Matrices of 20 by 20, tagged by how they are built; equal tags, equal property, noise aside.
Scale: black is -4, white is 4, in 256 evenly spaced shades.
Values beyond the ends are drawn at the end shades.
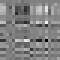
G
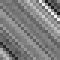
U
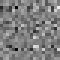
G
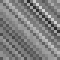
U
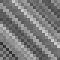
U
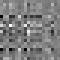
G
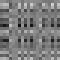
G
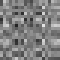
G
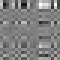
G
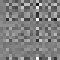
G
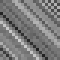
U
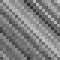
U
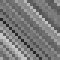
U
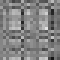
G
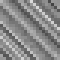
U
